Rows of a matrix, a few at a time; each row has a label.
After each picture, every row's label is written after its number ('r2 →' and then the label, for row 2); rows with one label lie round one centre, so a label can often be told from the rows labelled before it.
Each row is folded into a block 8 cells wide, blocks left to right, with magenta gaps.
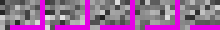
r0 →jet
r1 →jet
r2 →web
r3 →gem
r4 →web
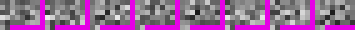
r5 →jet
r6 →jet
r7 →web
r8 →web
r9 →web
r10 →jet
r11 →gem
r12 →web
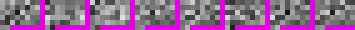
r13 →web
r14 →jet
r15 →gem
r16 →web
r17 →web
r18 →jet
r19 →web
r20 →web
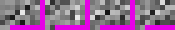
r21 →web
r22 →gem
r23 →web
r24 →web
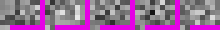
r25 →web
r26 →gem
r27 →web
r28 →web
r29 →gem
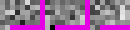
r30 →web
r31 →jet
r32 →gem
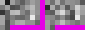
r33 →gem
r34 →gem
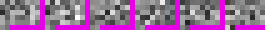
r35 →gem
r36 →gem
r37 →web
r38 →web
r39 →jet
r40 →jet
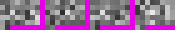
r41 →jet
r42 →web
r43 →jet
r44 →gem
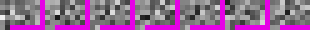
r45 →jet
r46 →web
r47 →web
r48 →web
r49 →web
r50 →jet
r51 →web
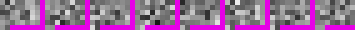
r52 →gem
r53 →web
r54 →jet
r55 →web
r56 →jet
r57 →gem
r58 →jet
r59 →web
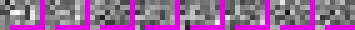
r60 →gem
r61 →gem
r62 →web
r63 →jet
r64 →jet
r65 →jet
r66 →web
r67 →web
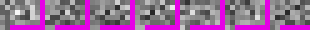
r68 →gem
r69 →web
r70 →web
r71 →web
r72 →jet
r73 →gem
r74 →web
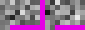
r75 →web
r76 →gem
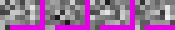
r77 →gem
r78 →web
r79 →gem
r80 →gem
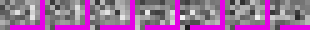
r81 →gem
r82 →gem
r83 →gem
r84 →jet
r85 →jet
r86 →gem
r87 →jet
